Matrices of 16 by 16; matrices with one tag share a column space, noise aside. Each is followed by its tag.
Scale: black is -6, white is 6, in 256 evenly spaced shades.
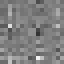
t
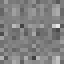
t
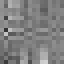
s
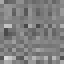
t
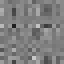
t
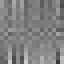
s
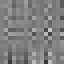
s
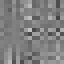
s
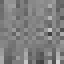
s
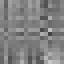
s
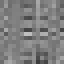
s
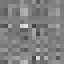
t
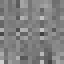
s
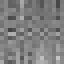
s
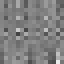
s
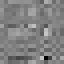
t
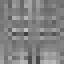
s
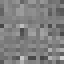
t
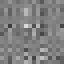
t
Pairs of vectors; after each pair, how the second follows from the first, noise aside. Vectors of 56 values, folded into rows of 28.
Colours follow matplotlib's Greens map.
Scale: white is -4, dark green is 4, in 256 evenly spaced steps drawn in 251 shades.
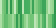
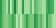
negated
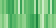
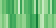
copied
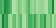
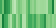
copied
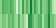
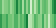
negated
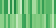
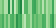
negated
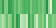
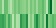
negated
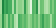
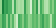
copied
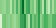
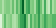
copied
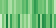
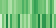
copied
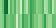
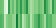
negated
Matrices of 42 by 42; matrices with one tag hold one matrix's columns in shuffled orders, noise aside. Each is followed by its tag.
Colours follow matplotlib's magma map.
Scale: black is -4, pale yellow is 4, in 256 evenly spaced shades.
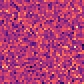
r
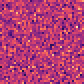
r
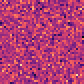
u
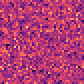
r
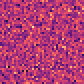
r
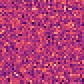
u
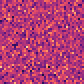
r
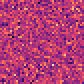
u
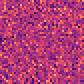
u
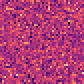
u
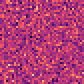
u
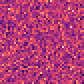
r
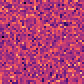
u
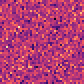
r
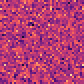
u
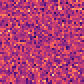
u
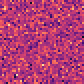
u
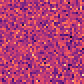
u
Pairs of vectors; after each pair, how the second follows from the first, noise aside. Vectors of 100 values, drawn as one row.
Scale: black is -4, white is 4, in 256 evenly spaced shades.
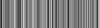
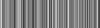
negated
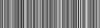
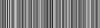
wrapped around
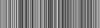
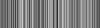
negated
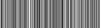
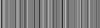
partly zeroed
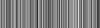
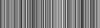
wrapped around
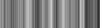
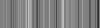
partly zeroed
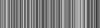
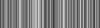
wrapped around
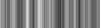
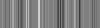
partly zeroed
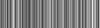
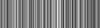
wrapped around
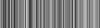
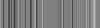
partly zeroed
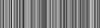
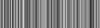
negated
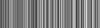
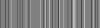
partly zeroed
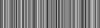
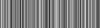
wrapped around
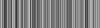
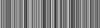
wrapped around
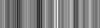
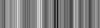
negated
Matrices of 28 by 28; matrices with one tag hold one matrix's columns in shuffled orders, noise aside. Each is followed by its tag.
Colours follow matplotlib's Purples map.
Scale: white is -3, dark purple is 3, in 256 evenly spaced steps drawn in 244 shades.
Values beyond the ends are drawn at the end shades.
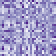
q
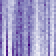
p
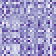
q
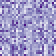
q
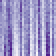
p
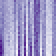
p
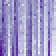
p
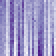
p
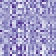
q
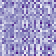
q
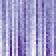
p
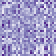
q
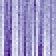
p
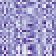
q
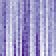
p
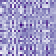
q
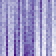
p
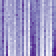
p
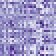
q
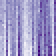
p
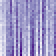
p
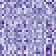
q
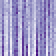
p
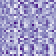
q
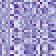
q
